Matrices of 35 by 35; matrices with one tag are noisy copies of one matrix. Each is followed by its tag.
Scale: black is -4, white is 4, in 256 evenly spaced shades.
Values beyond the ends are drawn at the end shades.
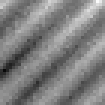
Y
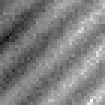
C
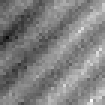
C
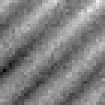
Y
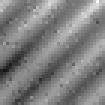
Y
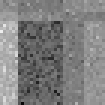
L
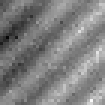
C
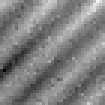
Y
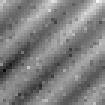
Y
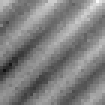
Y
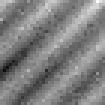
Y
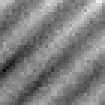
Y
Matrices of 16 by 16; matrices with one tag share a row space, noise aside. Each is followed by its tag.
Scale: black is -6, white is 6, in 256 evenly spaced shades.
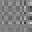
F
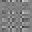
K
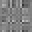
K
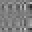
F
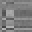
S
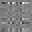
K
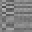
S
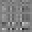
K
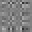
K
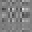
K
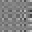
F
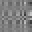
F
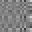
F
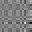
F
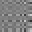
F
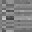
S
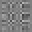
K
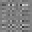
K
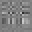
K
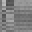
S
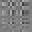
K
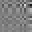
F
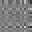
F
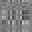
K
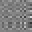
F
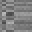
S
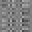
K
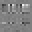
K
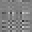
K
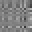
F
